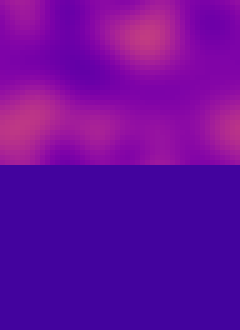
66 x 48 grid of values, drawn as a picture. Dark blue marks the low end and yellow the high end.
The table splits into 2 rows of 1 panel. Panel 1,1: low, smooth. Panel 2,1: very low, flat.
